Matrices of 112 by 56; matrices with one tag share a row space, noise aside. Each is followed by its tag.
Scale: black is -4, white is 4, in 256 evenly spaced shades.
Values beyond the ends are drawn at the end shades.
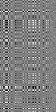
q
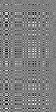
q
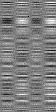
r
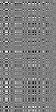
q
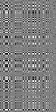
q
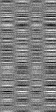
r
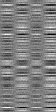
r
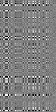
q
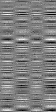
r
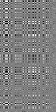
q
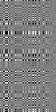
q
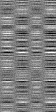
r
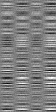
r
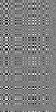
q
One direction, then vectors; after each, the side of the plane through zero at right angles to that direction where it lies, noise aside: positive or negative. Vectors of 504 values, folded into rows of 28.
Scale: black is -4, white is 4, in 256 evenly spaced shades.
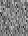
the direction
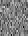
positive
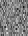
negative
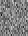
positive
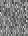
negative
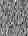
negative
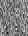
positive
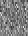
negative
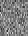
negative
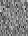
positive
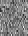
negative
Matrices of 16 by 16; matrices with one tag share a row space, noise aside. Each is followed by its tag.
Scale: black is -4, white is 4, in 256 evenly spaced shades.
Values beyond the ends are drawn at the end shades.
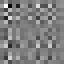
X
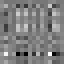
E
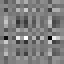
E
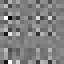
X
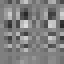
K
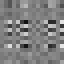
K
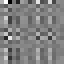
X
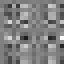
K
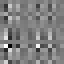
X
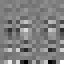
K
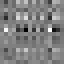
E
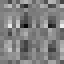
K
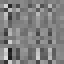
X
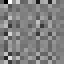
X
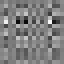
E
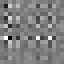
X
